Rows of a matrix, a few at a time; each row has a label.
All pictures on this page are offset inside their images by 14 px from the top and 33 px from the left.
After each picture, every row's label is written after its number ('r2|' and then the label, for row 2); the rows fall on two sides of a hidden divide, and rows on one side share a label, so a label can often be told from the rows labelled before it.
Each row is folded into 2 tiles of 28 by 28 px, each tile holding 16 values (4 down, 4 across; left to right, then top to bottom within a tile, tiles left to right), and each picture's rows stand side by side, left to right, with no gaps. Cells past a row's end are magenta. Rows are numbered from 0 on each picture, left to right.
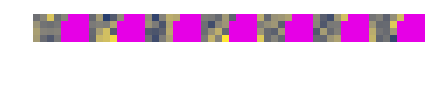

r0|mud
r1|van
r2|mud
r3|van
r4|mud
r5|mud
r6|mud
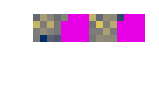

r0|mud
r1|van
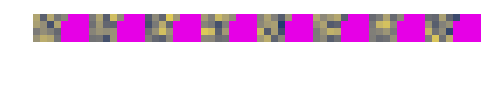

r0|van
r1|mud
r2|mud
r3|mud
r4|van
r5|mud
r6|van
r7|van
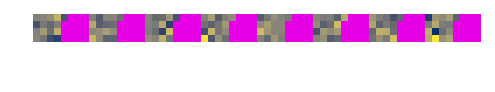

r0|mud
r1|mud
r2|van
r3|mud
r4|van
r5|mud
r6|van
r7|van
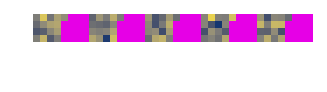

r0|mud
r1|mud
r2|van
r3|mud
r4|van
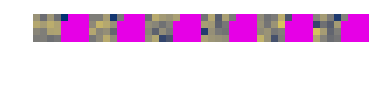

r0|van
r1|van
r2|mud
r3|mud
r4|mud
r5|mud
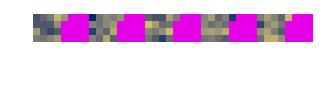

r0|mud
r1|mud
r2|mud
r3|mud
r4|van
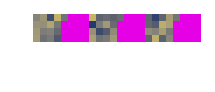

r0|mud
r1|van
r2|van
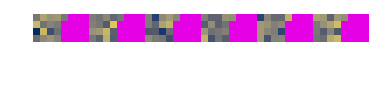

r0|mud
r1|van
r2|mud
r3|mud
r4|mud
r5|van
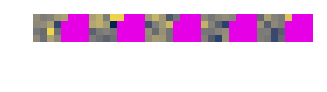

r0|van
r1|mud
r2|van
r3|mud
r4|mud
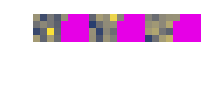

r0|van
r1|mud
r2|van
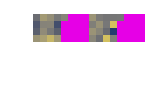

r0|van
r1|van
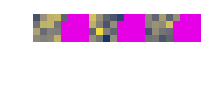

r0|van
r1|mud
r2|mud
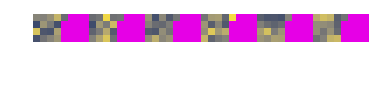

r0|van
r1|van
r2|van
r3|mud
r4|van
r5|van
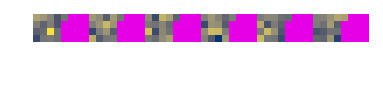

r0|van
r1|mud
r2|van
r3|mud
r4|mud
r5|mud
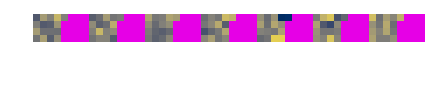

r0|mud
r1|mud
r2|mud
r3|mud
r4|van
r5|van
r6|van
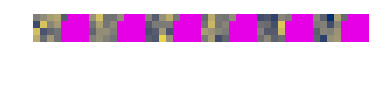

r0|van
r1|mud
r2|van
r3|mud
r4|mud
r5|mud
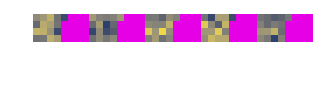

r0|van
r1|mud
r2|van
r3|van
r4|mud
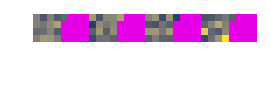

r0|van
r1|mud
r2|mud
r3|van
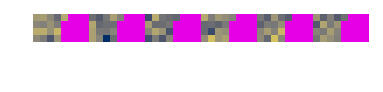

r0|mud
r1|mud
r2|mud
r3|van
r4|van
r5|van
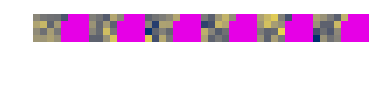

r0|van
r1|van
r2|mud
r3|mud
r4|van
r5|mud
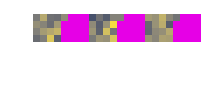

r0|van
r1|van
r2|van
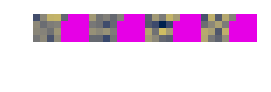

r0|mud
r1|mud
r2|mud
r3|mud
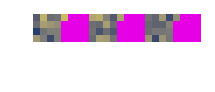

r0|mud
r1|van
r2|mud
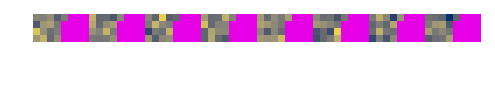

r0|van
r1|van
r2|van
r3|mud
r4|van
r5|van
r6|mud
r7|van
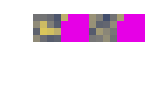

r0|mud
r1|mud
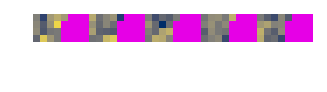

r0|van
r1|van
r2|van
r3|mud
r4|mud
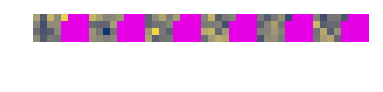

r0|mud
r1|mud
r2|mud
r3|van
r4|van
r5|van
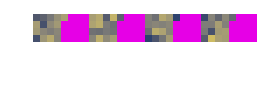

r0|van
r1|van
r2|van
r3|van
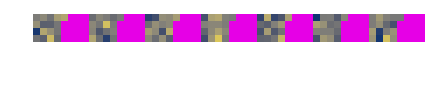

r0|mud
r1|mud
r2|mud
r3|van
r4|mud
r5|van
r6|van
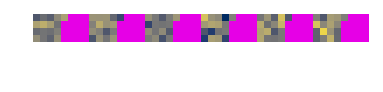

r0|mud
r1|van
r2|mud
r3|van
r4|mud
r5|van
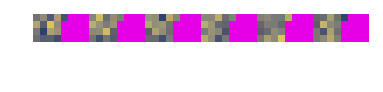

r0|mud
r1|mud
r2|mud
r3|mud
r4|van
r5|van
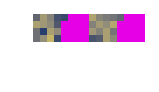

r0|van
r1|van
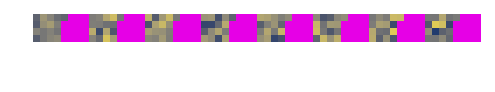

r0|van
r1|van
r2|van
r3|mud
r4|mud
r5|van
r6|mud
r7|van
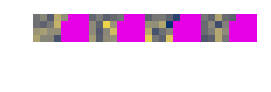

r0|mud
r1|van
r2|van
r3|van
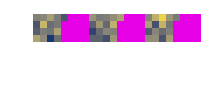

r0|mud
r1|mud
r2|mud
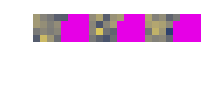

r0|van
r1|mud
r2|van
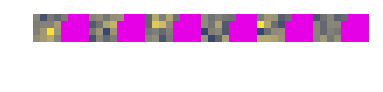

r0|van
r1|mud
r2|mud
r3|mud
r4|van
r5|van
